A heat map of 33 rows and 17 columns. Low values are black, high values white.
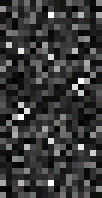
Grain: fine. Average level on the scale: 20%. Seam: none. Symmetry: a half turn. Histogram: skewed, a long tail of high values.
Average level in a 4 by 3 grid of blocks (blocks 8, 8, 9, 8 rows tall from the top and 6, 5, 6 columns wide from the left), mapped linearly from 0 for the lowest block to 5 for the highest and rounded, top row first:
3 3 2
0 5 5
4 4 0
2 3 3
